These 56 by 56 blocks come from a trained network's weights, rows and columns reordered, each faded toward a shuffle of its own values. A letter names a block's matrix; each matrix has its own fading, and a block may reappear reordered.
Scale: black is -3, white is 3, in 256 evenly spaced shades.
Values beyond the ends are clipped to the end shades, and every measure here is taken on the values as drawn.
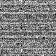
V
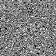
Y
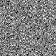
Y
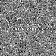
Y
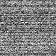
V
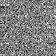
Y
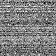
V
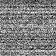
V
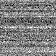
V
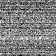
V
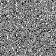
Y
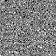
Y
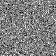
Y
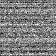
V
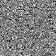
Y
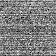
V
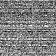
V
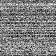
V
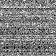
V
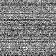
V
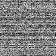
V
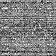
V
